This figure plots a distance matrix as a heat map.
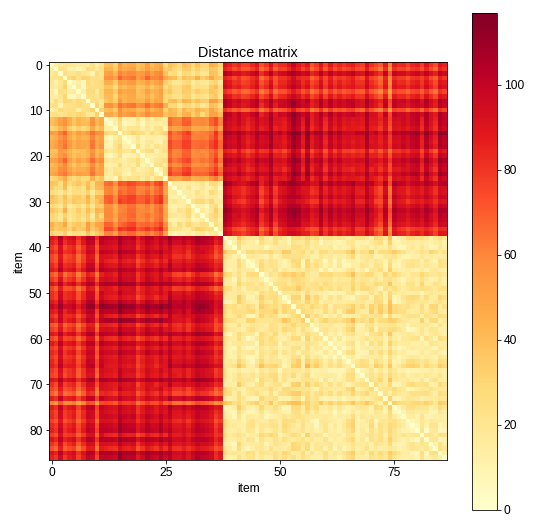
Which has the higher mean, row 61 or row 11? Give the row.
11
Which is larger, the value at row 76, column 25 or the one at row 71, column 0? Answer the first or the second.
the first
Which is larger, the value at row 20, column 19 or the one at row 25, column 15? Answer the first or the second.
the second
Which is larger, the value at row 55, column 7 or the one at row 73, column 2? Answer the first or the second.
the second
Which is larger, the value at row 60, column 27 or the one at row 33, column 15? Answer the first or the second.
the first
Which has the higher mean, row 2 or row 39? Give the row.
2
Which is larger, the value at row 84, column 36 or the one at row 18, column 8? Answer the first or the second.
the first
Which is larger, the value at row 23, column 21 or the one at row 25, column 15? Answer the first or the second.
the second
